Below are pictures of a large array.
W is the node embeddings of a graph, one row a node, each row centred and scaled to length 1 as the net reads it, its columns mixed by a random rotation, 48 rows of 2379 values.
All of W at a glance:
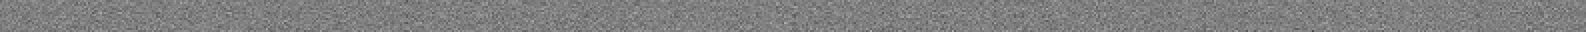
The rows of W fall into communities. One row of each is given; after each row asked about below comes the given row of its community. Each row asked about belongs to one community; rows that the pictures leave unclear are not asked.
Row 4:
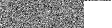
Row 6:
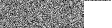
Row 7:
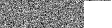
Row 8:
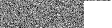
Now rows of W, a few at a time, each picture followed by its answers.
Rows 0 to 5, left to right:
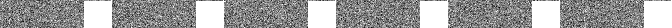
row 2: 6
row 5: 7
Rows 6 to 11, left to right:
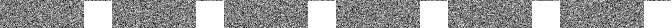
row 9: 4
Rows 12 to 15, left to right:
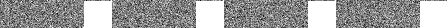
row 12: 6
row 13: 6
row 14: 4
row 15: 7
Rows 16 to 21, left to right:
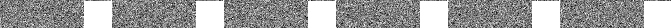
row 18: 7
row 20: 6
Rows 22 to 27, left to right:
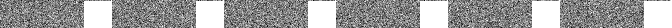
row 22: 7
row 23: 6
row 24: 7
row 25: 6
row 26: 7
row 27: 8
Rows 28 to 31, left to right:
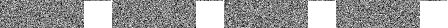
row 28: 4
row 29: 6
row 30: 7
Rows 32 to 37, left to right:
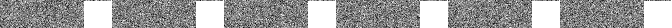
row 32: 8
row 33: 6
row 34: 8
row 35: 7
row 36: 8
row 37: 6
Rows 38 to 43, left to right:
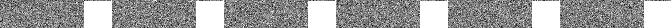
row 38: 7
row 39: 7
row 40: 4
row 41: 6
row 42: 6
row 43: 6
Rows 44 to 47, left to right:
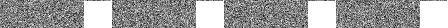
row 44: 8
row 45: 7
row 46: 4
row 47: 7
